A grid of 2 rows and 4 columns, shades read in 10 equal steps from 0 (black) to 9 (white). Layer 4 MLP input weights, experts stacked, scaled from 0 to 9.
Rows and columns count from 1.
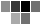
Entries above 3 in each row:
2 4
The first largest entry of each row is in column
1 1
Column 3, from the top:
0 4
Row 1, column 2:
2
